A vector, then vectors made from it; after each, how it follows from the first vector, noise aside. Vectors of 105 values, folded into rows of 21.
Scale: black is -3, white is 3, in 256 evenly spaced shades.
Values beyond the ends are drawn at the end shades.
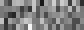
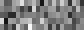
copied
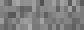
shrunk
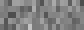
shrunk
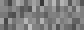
shrunk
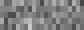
shrunk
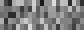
copied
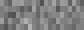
shrunk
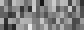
copied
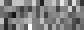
copied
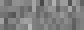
shrunk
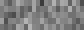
shrunk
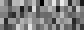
copied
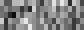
copied
